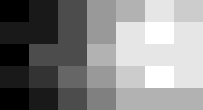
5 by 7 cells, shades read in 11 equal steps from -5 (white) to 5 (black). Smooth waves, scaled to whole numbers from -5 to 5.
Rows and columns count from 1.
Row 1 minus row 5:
0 0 0 -1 0 -2 -1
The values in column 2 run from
2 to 4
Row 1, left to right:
5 4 2 -1 -2 -4 -3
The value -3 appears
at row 1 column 7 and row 4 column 5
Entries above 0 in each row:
3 3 3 3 3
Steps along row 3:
down same down down same same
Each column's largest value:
5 4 2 0 -2 -2 -2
